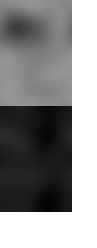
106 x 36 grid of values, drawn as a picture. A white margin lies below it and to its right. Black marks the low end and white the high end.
The table splits into 2 rows of 1 panel. Panel 1,1: middling, smooth. Panel 2,1: very low, smooth, faint in contrast.
